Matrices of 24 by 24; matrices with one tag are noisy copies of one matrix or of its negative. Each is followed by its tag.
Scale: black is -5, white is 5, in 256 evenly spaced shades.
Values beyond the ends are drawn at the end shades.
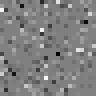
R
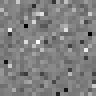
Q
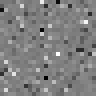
R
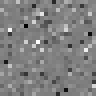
Q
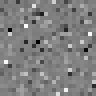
Q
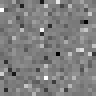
R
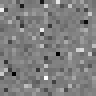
R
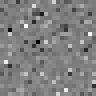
Q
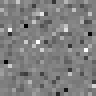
Q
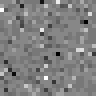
R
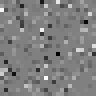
R
